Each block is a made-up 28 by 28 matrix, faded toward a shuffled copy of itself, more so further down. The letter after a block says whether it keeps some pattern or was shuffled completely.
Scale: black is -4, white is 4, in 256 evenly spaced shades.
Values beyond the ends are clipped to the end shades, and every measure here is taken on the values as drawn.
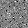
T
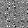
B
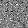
T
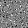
T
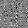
B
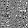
B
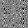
B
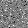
T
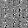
B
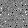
T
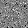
T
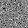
T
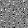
B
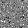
T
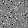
T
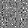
B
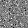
T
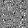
B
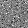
T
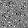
T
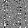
B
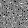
T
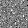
T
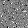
T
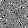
T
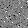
T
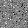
T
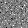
T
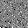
T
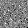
T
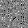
B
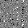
B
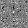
B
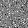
T
